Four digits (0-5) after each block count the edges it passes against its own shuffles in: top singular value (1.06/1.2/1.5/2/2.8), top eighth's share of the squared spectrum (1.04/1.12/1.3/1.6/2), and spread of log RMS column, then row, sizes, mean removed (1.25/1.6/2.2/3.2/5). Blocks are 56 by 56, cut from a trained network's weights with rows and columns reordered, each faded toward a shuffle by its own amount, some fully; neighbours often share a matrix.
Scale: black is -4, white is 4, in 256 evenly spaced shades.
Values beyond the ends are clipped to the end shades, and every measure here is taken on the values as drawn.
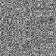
3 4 2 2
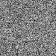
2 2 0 0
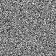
0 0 0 0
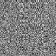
3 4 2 1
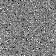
0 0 0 0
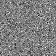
1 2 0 0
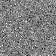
0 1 0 0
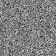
1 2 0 1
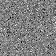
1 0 0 0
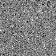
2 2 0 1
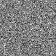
2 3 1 1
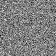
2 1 0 0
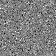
0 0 0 0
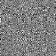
3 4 2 2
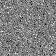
0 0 0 0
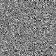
2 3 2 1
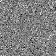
0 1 0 0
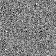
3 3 1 0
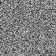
2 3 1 0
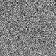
3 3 1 1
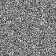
0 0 0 0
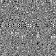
3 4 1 2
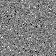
0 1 0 0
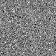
2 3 1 0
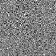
3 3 2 1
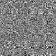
3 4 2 2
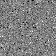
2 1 0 0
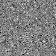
2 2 0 1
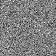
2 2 0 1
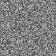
3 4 2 0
